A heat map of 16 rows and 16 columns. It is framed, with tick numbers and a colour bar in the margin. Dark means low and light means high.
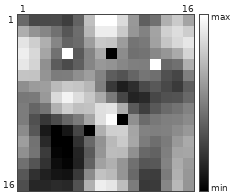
Values change most from cell to cell in the centre. The ninth with the lowest average is the bottom left. Five lone cells stand out: two far higher and three far lower than their neighbours. On average the colour sits 50% of the way up the scale. The halves do not mirror each other. No single row or column stands out from its neighbours.
